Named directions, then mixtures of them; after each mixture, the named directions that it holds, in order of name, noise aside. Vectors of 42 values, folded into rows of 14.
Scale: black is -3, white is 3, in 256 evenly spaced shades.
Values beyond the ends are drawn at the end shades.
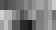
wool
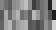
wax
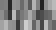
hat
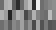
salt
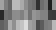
salt, wax, wool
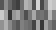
hat, salt, wool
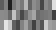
hat, wax, wool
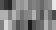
hat, wax, wool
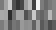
salt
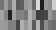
hat, salt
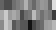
wax, wool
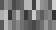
salt, wax, wool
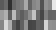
hat, wax, wool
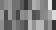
wax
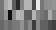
salt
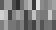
salt, wool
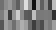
salt, wax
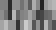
hat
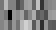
hat, salt, wool
